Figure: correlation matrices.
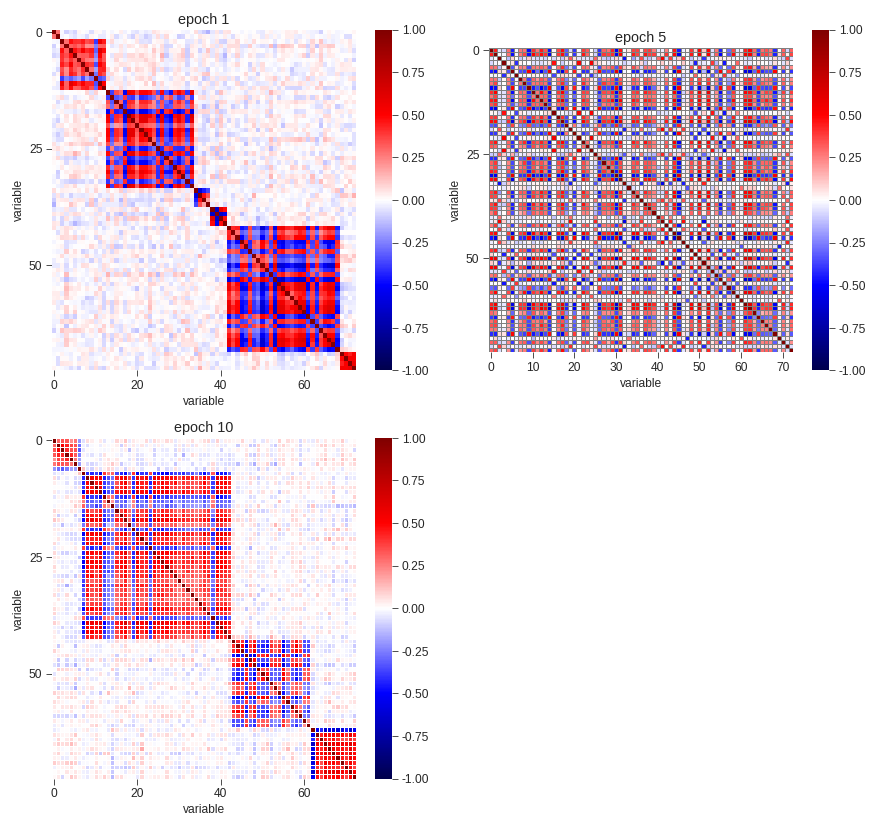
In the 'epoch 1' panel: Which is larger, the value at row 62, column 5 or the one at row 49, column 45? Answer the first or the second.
the second
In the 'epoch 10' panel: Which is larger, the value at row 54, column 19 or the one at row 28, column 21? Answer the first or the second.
the second
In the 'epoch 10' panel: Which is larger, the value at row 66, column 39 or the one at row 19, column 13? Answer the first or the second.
the second
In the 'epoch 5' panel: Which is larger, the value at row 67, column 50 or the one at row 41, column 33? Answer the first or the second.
the first
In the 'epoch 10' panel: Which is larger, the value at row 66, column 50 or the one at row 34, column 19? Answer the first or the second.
the first
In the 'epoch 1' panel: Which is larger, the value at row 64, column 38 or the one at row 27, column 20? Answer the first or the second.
the first
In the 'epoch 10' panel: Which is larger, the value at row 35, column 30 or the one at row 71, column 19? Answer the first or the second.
the first
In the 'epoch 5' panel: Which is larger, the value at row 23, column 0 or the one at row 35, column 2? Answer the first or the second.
the first
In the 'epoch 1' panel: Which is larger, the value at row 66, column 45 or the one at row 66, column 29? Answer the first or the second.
the second
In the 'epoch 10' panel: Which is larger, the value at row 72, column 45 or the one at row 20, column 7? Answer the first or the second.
the first
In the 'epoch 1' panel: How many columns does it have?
73
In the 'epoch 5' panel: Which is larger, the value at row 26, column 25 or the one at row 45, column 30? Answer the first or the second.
the second
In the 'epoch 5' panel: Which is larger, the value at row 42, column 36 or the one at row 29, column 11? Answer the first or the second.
the second
